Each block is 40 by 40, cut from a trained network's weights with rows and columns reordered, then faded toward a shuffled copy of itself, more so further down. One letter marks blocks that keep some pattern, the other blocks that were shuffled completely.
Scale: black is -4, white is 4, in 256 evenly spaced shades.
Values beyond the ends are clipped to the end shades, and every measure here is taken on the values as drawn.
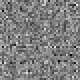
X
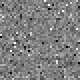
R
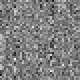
X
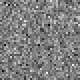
R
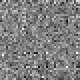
X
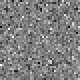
R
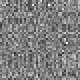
X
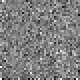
X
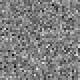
R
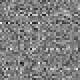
X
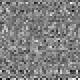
X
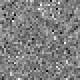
R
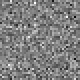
X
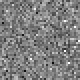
R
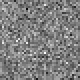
R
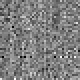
X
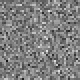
R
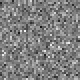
R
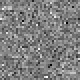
R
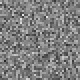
R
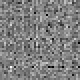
X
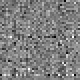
X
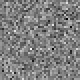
R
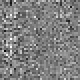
X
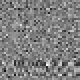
X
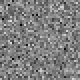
R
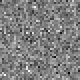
R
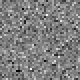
R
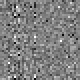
X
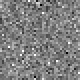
R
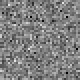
R
